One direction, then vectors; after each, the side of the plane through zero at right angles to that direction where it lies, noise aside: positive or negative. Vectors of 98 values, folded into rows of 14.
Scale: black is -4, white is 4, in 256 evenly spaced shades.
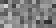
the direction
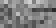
negative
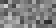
positive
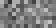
negative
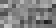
positive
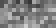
positive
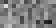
positive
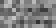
positive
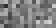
negative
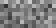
negative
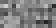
positive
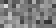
positive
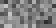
positive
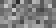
positive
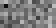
negative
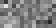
positive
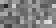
negative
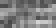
negative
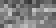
positive
